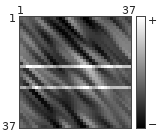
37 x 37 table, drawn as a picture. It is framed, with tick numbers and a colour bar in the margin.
Most values sit low, with a long tail of high ones. No overall slope runs across the table. Rows 17 and 24 differ from the rows beside them. The top middle is the ninth with the lowest average.
